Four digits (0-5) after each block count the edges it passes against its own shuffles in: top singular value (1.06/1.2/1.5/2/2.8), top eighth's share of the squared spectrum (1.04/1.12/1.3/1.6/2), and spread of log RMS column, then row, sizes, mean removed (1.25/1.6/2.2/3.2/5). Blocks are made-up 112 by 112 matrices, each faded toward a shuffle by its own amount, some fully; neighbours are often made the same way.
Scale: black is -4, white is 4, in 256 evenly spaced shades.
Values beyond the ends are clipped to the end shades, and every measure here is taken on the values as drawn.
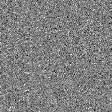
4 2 1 1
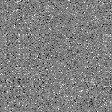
4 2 1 1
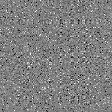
4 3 2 1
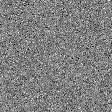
0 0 0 0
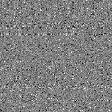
4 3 1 2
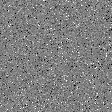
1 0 0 0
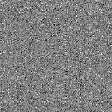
4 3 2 1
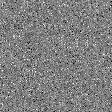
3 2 0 0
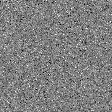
1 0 0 0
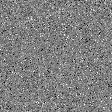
1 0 0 0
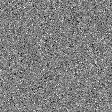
2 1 0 0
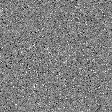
2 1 0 0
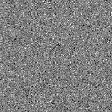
4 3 2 1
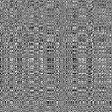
5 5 4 4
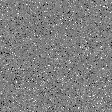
0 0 0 0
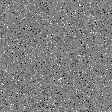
0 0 0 0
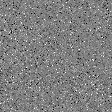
0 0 0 0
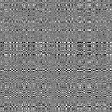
5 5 4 4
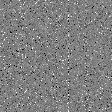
2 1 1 0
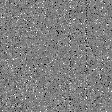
2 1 2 0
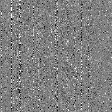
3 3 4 0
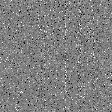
2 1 2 0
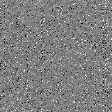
1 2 2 0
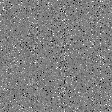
1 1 1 0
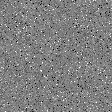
0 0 0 0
